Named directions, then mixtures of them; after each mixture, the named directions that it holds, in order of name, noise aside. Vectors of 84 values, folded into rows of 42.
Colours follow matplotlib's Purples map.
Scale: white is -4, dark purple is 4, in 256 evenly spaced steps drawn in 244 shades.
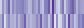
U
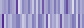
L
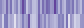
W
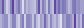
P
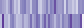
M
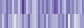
W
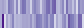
L, M, U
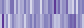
L, M, P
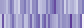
M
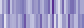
U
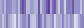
U, W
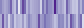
L, M, W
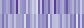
L, P, W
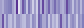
L, W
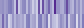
L, P, W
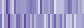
M, P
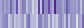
L, P, W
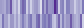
M, W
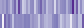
L, M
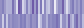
L, W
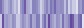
M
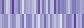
P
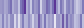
M, U, W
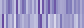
L, U, W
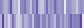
M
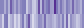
P, W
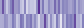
P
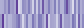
L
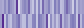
L
